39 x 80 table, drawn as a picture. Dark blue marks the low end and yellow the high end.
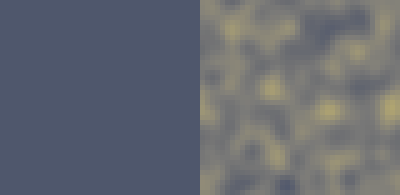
It is made of 1 by 2 panels. Panel 1,1: low, flat. Panel 1,2: middling, blotchy.
